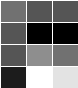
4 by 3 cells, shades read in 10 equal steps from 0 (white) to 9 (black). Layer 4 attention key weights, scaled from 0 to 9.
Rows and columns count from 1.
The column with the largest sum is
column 1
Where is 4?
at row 3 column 2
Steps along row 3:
down up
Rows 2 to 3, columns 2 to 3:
9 9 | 4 5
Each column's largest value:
8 9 9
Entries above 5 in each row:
2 3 1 1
